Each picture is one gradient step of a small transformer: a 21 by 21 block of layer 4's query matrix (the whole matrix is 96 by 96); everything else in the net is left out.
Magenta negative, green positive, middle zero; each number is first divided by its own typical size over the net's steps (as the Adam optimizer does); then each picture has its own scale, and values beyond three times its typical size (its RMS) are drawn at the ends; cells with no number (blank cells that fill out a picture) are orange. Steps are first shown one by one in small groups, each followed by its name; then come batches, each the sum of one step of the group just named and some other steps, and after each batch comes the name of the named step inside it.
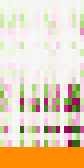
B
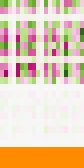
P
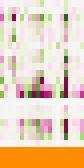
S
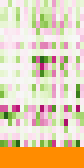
S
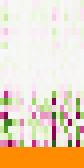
S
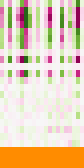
B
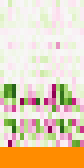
B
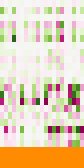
B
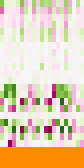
P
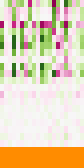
S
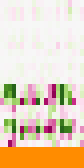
S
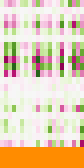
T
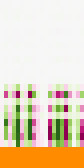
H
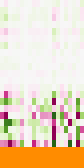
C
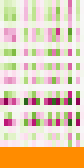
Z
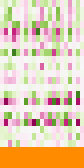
Z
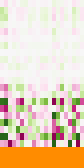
C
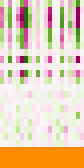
H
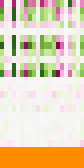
T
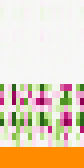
H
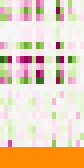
C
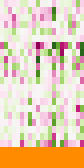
T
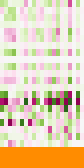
Z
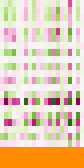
Z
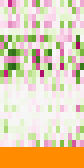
T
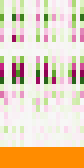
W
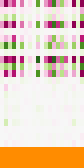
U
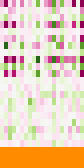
U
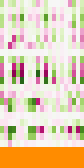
W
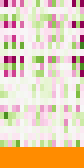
U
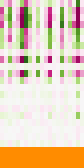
U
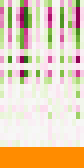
W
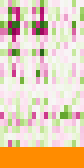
W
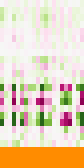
W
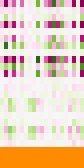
U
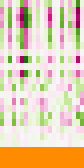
W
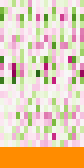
W
